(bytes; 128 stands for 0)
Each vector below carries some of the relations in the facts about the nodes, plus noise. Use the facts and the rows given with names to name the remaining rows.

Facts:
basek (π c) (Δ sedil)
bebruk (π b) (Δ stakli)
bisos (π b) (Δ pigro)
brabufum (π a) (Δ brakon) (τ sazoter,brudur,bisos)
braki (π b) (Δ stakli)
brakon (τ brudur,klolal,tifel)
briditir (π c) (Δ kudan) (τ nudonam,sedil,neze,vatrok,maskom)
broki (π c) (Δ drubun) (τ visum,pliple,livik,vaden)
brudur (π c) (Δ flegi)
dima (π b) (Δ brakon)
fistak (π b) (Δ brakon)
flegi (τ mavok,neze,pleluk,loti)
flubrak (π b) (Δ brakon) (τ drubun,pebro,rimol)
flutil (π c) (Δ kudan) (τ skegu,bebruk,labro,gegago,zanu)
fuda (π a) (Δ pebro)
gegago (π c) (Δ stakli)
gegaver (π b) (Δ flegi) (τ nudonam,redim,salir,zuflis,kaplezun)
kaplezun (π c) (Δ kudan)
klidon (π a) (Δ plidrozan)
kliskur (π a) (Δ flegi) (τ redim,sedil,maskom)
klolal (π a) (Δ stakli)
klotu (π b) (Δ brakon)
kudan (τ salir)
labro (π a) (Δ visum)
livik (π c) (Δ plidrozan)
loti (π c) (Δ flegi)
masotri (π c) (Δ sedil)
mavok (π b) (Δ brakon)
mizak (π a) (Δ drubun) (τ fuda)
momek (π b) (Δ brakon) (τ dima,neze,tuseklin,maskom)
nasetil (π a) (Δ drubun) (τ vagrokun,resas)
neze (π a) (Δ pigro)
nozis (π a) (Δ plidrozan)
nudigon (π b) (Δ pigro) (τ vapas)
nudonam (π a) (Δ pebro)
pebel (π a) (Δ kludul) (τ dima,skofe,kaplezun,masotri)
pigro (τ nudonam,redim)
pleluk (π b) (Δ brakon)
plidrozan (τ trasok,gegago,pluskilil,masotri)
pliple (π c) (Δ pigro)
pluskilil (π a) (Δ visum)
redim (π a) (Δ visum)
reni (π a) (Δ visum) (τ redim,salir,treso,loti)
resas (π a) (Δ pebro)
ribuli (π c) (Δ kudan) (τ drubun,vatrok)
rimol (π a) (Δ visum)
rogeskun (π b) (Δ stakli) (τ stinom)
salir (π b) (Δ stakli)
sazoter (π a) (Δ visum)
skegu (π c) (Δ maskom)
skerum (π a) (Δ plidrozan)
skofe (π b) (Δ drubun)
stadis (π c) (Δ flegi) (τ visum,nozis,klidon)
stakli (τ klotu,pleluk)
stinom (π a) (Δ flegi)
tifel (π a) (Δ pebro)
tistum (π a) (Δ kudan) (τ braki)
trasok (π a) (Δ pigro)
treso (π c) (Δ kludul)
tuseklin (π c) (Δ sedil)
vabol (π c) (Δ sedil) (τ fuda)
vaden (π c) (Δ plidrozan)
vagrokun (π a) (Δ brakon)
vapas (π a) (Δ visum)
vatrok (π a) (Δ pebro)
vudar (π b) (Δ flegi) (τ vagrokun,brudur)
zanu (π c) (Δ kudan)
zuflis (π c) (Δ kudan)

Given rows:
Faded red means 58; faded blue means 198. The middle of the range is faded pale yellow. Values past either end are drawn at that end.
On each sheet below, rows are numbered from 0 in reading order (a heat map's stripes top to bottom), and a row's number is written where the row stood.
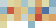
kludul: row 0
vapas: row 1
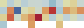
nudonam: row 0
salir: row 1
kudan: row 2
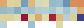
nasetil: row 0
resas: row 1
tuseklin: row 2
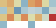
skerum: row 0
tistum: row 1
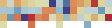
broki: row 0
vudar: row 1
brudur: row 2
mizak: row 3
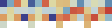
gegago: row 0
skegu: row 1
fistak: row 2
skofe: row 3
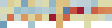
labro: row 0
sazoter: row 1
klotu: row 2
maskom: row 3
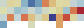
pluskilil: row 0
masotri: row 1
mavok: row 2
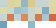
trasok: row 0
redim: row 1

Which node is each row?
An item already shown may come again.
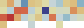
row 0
braki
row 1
reni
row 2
plidrozan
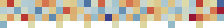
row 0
mizak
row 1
vabol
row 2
kludul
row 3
flutil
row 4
vabol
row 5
kludul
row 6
vagrokun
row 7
flubrak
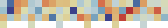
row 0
brudur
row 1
basek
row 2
reni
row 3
briditir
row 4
bebruk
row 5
visum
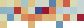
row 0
brakon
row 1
bisos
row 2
fuda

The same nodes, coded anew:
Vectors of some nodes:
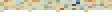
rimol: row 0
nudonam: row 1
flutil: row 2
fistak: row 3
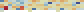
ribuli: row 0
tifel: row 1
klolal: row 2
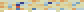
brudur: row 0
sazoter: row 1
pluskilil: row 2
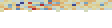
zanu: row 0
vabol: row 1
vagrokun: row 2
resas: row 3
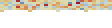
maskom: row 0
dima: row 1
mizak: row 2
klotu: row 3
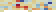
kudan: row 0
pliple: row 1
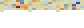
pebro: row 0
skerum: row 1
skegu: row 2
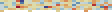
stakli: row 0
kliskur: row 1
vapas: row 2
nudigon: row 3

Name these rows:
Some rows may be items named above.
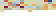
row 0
flubrak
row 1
plidrozan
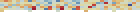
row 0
bebruk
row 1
ribuli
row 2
ribuli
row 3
vudar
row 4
vagrokun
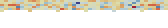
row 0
pebel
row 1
bisos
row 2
tuseklin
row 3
redim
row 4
tistum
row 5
pebel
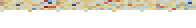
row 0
vagrokun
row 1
brakon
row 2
vagrokun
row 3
fuda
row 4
mavok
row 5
reni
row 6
masotri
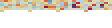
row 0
mavok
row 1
visum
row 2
gegaver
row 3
momek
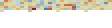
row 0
vatrok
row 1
briditir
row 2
pebel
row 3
neze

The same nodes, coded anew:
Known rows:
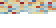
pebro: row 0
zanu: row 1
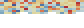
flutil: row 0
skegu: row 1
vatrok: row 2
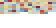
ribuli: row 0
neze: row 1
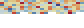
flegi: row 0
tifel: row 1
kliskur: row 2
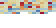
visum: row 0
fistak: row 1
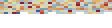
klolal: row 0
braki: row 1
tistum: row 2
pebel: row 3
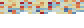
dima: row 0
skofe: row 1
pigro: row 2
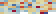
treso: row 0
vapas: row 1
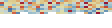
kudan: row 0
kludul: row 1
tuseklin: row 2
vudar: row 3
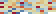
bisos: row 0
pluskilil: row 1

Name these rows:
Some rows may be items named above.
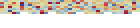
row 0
bebruk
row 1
redim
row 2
brakon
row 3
nudonam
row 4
fuda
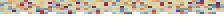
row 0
pebel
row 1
mavok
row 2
mizak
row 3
rimol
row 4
plidrozan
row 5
rimol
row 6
dima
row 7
brudur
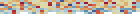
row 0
reni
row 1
rimol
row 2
vabol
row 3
flubrak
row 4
dima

